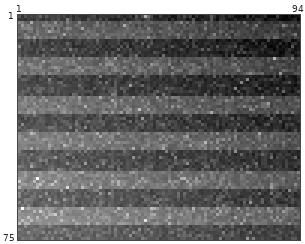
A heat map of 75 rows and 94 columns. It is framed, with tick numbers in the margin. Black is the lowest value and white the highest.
Slope: up to the bottom left. Stripes: horizontal, repeating 6 times. Ninth with the highest average: bottom left. Ninth with the lowest average: top right.
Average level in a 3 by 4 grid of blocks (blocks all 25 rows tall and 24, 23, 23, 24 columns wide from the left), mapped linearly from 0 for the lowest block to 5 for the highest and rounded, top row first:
3210
4321
5432
